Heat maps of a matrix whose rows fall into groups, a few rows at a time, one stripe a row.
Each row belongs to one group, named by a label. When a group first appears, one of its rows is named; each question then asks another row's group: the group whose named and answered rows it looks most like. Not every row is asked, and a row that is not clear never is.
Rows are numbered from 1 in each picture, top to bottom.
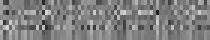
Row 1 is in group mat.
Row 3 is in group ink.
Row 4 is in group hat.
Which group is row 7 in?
mat
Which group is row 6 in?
hat
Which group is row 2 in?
hat
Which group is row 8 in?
mat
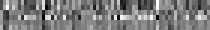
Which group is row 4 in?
ink
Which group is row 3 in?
mat
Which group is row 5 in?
mat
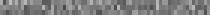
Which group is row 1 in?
mat
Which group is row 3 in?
mat
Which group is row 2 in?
hat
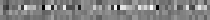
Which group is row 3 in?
mat
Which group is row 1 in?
mat
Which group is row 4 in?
mat
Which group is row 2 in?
ink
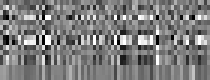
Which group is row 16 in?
hat
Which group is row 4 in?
ink
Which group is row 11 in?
mat
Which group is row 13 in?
hat
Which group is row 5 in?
hat
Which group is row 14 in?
hat
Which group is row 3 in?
mat
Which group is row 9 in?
ink
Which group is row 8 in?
ink
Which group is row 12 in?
hat
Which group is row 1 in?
mat
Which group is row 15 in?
hat
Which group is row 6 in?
mat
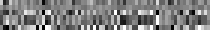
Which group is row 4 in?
hat
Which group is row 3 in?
ink
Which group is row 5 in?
hat
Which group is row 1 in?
mat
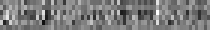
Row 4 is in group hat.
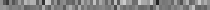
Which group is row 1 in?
ink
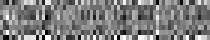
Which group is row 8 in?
ink
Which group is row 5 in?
mat
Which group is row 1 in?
ink
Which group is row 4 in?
hat
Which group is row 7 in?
hat
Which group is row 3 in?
hat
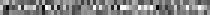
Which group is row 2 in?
ink
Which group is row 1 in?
hat
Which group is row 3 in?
mat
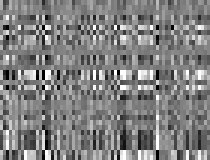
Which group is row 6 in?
ink
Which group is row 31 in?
ink
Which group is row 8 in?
ink
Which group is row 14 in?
mat
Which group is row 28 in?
hat
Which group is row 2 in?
mat
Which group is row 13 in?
hat
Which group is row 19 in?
hat
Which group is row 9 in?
ink
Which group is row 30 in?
hat
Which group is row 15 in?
ink
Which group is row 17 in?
hat
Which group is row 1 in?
mat
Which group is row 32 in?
ink
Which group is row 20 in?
hat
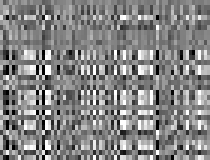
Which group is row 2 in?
hat
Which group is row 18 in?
hat
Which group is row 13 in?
hat
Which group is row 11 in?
ink
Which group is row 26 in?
ink
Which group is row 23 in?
ink
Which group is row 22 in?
mat
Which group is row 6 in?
hat
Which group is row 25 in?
ink
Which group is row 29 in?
ink
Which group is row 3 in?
hat
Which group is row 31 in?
hat
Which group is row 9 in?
mat
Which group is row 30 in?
ink
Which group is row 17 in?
mat
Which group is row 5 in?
hat
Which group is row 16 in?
hat
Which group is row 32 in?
ink
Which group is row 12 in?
ink
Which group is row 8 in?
mat
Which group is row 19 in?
ink
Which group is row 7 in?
mat
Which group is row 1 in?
mat
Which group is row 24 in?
hat
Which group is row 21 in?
ink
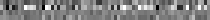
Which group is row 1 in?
mat
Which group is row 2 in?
ink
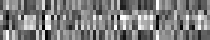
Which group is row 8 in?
hat
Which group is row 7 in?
hat
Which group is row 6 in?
ink
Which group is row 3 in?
mat
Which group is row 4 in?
ink
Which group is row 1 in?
hat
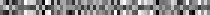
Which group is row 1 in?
ink
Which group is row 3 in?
ink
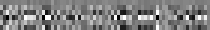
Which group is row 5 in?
mat
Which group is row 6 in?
hat
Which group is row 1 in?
mat
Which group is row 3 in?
hat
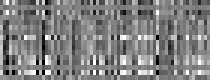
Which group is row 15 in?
ink
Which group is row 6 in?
mat
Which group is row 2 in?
mat
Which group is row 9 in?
mat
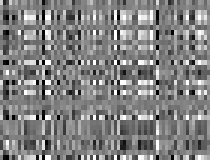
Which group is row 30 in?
hat
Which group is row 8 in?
ink
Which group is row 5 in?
ink
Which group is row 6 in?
hat
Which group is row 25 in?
hat
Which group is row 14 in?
hat
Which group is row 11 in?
mat
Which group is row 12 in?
hat
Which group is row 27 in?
hat
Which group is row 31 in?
mat
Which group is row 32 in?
ink
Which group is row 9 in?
mat
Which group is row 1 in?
mat
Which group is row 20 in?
mat
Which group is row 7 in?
ink
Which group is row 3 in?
ink
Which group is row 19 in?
ink
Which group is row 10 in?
ink
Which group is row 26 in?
hat
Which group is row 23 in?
mat
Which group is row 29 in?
hat
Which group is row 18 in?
mat
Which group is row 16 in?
hat
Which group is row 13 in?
ink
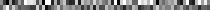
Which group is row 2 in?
hat
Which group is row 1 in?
ink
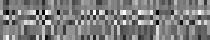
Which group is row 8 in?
hat
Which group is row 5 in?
ink
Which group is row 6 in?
hat
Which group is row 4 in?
hat
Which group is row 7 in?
hat
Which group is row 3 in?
ink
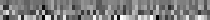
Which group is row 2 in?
mat
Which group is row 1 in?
mat
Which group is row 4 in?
ink
